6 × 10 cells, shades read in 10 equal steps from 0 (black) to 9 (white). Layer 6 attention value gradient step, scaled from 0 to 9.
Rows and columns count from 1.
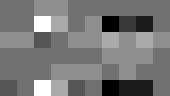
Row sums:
42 39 49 43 44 35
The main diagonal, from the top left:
4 4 3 4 5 4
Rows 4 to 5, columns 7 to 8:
5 5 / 4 5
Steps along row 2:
same up down down up down up down up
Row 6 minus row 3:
-2 -1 6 2 -2 -1 -6 -4 -5 -1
